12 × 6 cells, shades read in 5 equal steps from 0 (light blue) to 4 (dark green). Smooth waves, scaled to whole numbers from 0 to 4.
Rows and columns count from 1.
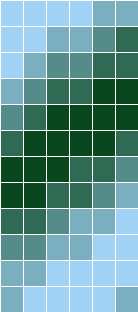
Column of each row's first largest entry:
5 6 5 5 3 2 1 1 1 1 1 1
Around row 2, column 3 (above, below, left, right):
0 2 0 1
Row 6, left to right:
3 4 4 4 4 3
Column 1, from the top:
0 0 0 1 2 3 4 4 3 2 1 1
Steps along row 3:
up up same up same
